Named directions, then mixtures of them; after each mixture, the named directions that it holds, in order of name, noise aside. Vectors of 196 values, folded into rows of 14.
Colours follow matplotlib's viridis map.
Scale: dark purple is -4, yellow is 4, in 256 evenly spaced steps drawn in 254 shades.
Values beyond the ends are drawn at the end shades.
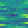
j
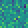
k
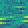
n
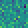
k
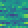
j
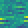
n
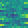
j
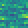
j, k, n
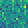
k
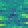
j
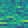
j, k, n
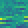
n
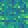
j, k, n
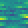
j, n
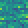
j, k, n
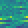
n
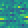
j, k, n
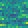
j, k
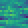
j, n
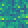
j, k, n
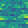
j, k, n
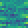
j
